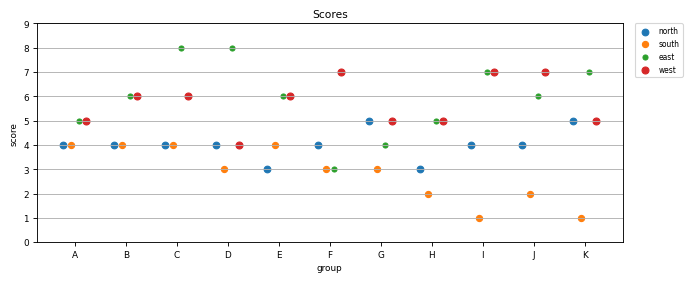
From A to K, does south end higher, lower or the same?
lower
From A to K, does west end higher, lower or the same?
the same
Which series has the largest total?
east
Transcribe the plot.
Title: Scores
x-axis: group, ticks A B C D E F G H I J K
y-axis: score, ticks 0 1 2 3 4 5 6 7 8 9
Legend: north, south, east, west
Values:
north: 4 4 4 4 3 4 5 3 4 4 5
south: 4 4 4 3 4 3 3 2 1 2 1
east: 5 6 8 8 6 3 4 5 7 6 7
west: 5 6 6 4 6 7 5 5 7 7 5
